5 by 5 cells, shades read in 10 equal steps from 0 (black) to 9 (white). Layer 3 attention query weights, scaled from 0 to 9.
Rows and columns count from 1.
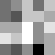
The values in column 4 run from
0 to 7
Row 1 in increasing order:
4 4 5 7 7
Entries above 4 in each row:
3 3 5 5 2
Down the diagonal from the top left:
4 3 9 5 6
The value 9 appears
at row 3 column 3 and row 4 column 3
